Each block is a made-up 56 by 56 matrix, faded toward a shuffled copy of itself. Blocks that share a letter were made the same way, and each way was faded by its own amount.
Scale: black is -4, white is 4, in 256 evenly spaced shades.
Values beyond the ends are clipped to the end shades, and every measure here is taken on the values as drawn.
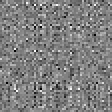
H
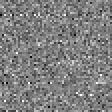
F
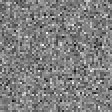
F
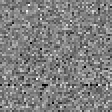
F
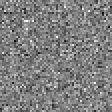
F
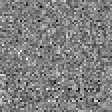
F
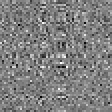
H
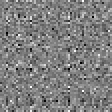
H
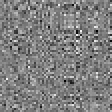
H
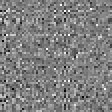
H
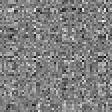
H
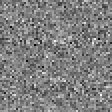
F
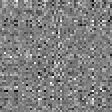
H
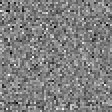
F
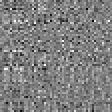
H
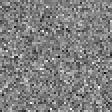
F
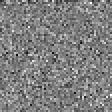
F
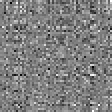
H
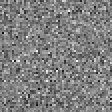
F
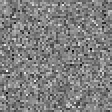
F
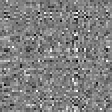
H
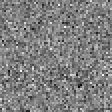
F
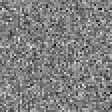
F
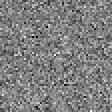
F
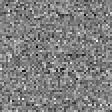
F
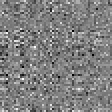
H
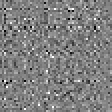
H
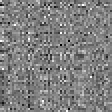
H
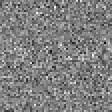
F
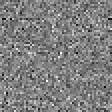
F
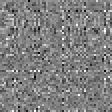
H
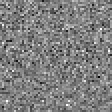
F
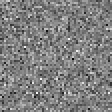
F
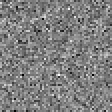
F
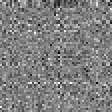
H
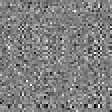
H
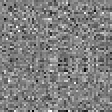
H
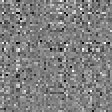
H
